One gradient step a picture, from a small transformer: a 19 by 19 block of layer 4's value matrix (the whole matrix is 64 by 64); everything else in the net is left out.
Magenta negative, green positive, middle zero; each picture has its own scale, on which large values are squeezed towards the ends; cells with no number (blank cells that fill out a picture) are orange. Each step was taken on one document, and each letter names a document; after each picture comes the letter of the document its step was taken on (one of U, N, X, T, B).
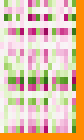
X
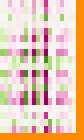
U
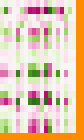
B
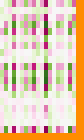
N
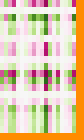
N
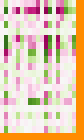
B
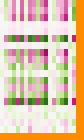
X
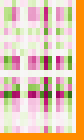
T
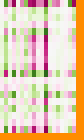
N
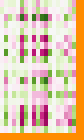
U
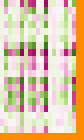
X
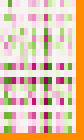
T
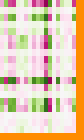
N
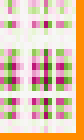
T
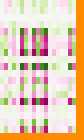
U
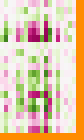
B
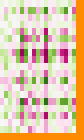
X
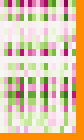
X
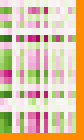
B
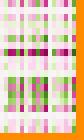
X
